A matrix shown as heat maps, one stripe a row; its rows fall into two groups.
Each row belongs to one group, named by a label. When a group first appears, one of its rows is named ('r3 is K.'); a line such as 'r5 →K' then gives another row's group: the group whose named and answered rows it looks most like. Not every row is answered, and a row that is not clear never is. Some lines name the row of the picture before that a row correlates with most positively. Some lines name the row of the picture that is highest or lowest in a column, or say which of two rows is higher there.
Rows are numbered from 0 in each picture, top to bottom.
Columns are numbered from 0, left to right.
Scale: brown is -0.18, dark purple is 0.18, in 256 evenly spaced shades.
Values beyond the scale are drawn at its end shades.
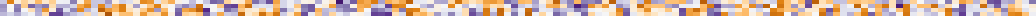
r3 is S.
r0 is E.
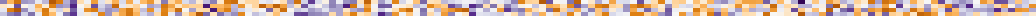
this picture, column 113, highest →2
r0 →E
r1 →S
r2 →E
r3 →S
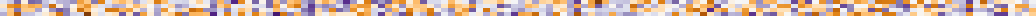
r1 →E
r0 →S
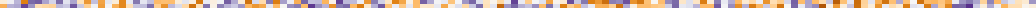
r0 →S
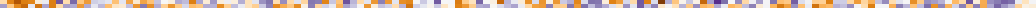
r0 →E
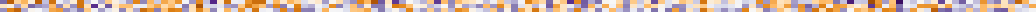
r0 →E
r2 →E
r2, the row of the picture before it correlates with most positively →1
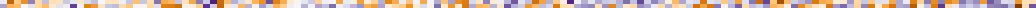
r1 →E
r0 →E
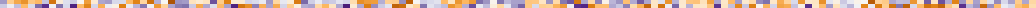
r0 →E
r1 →S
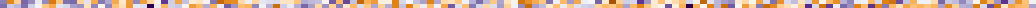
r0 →E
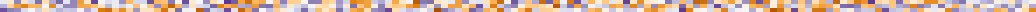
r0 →S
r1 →E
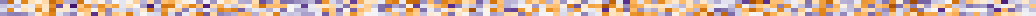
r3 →S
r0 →E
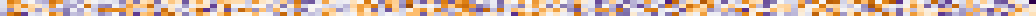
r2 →S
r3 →E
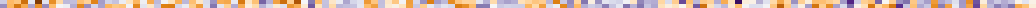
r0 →E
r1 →E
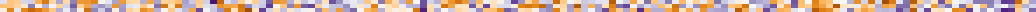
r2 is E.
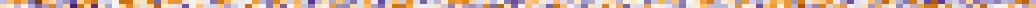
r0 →E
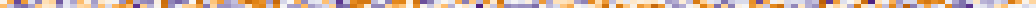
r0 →S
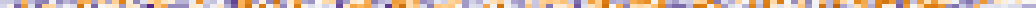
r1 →S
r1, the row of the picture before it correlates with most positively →0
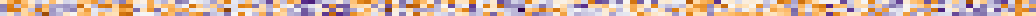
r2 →E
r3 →S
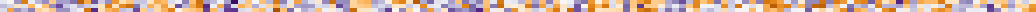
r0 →S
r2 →S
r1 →S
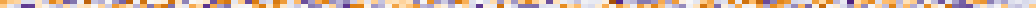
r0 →E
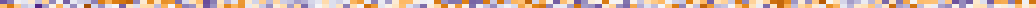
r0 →S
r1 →E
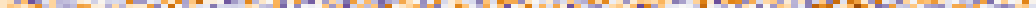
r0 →S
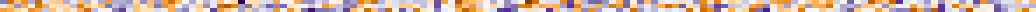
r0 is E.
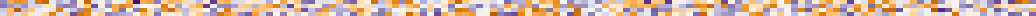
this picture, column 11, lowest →3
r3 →E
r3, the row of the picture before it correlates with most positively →1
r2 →E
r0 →E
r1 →S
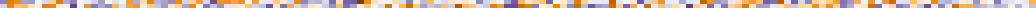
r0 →E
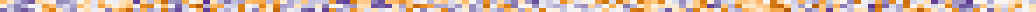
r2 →S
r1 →S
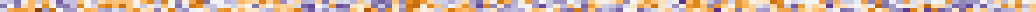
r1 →S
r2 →E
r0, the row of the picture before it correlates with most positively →1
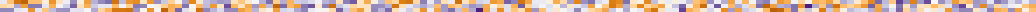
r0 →E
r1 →S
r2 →S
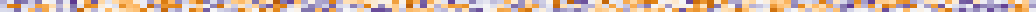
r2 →S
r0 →S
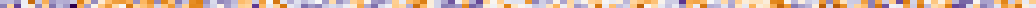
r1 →S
